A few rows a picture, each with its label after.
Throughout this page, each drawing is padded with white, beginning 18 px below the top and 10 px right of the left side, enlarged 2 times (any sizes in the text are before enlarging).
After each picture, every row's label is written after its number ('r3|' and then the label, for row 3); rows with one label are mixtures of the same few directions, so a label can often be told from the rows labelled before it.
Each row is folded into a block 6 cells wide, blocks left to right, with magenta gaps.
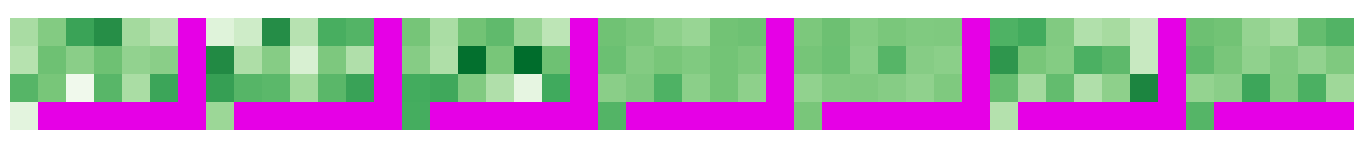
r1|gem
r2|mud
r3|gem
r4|gem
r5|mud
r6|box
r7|gem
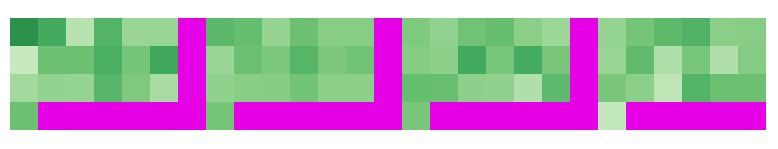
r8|mud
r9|mud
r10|gem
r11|gem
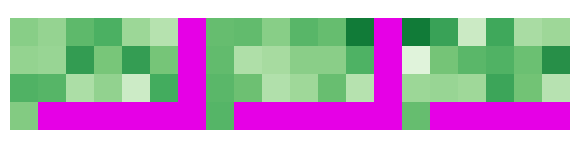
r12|gem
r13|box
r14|mud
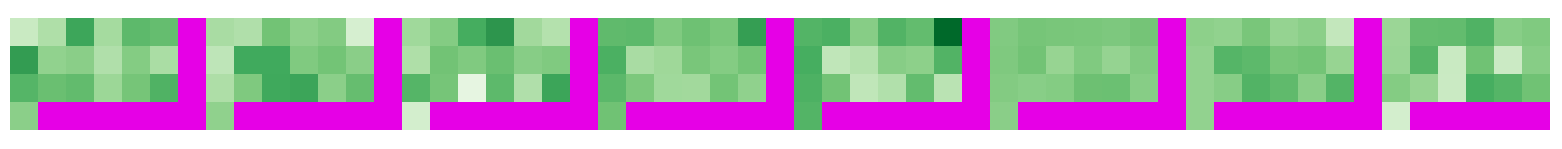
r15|mud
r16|box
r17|gem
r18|box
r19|box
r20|gem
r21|box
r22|gem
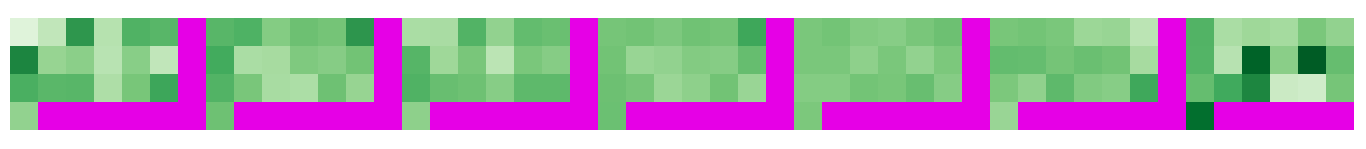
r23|mud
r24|box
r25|mud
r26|box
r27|gem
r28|box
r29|gem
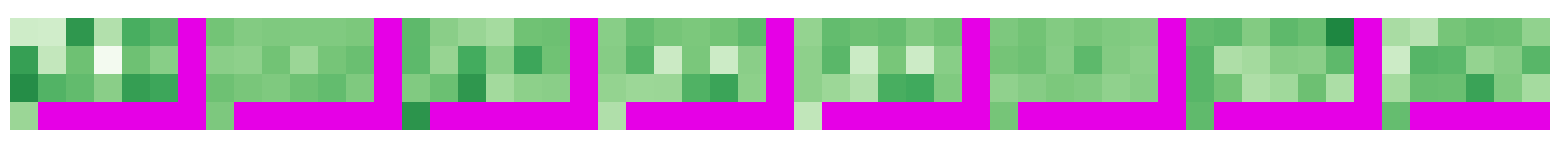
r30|mud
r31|mud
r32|gem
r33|gem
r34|gem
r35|mud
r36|box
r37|box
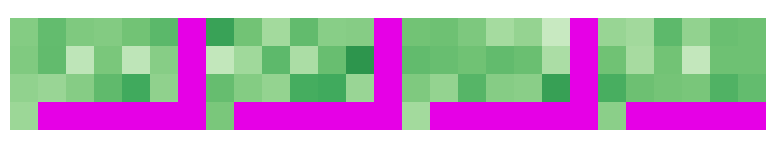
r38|gem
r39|mud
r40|box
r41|mud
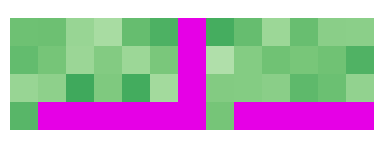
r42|gem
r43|mud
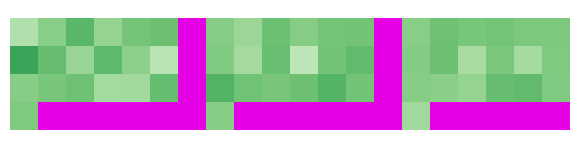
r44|mud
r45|mud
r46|gem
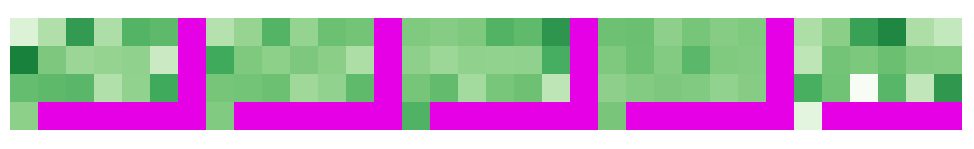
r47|mud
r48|mud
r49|box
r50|mud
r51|gem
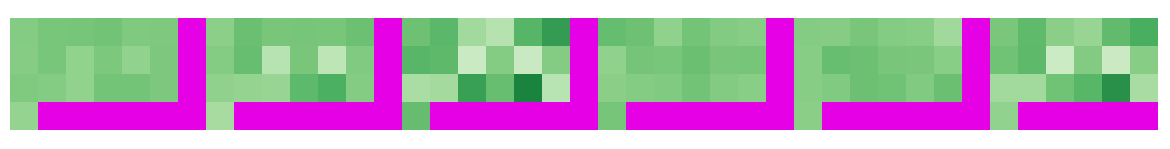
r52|gem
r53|gem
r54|gem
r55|mud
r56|box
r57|gem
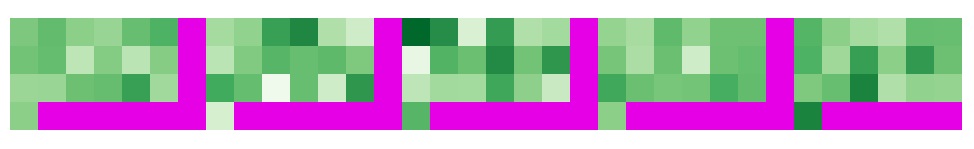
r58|gem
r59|gem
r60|mud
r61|mud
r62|gem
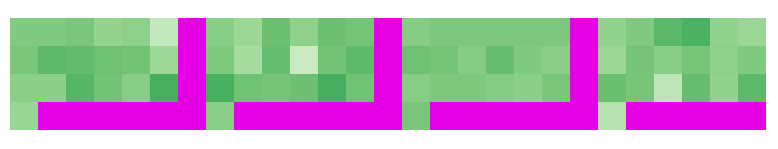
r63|box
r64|mud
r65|mud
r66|gem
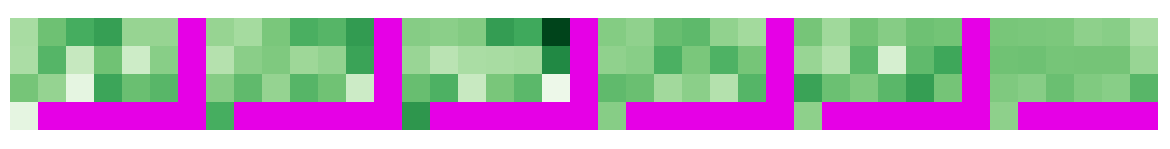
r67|gem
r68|box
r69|box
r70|gem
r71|mud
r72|box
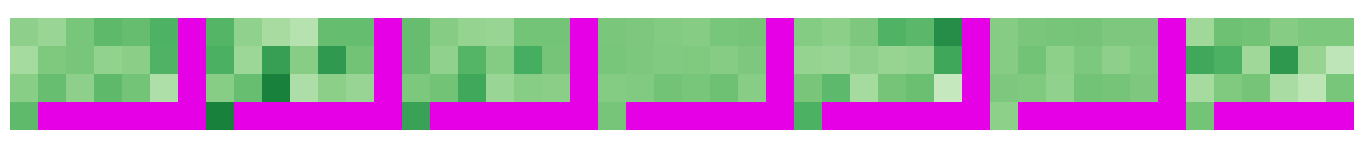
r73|box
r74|gem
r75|gem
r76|gem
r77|box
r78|gem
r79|mud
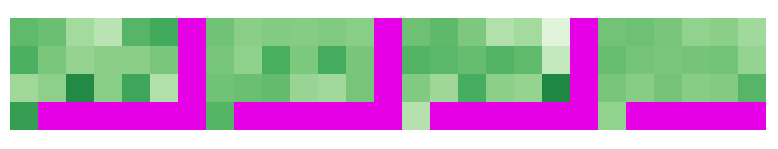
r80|gem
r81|gem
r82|box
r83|box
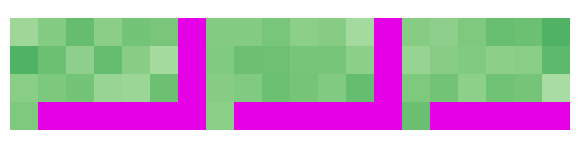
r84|mud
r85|box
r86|box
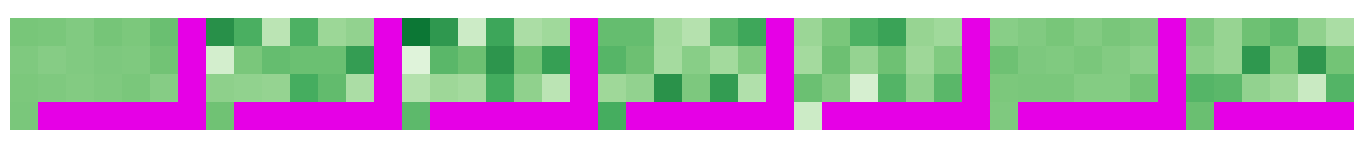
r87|box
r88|mud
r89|mud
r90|gem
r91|gem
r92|mud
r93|gem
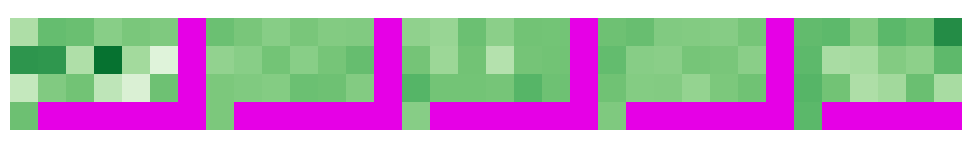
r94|mud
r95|mud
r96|mud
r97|box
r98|box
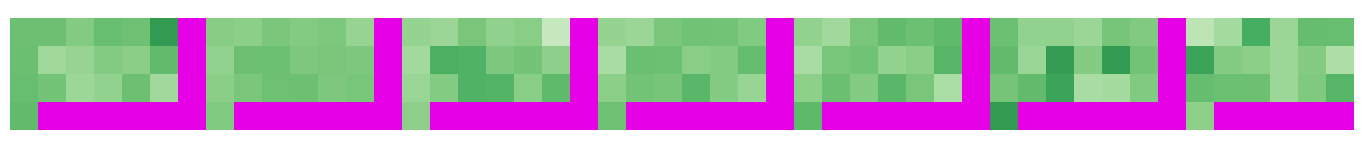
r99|box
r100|box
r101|box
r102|box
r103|box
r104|gem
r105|mud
